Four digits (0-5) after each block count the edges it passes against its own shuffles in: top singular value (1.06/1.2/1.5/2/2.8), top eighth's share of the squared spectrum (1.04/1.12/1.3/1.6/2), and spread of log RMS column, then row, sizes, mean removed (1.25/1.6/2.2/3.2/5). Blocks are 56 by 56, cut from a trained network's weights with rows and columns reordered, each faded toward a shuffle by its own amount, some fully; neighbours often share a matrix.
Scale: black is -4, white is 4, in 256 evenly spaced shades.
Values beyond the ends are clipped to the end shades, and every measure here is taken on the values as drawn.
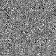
2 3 1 1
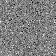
0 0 0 0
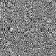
3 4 2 1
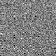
3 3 1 1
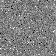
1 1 0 0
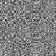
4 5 2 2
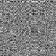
4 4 0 3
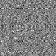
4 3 0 2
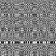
5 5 1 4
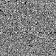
3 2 0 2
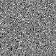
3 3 1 1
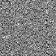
3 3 2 1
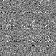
3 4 1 2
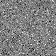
0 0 0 0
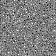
2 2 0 0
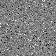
0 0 0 0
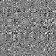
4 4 2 2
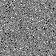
0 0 0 0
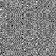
4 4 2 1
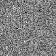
3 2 1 0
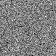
1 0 0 0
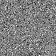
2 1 0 0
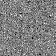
2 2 0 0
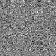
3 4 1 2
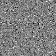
2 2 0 1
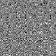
3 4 2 2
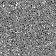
0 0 0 0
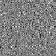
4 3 1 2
